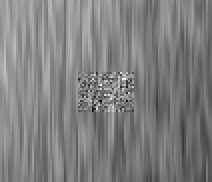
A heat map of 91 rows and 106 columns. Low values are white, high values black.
The grain runs up and down. An odd patch, rougher than its surroundings, sits in the centre. There is an overall slope up to the bottom right. Neither half mirrors the other. The centre is the roughest part.
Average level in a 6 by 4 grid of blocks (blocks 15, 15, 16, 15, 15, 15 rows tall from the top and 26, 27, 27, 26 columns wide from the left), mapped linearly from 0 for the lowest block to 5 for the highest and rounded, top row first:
0022 | 0123 | 0234 | 1335 | 2345 | 3345
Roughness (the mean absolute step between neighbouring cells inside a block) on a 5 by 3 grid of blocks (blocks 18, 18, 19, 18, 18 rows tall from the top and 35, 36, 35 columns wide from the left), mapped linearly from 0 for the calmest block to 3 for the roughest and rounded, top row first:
0 0 0 | 0 0 0 | 0 3 0 | 0 0 0 | 0 0 0
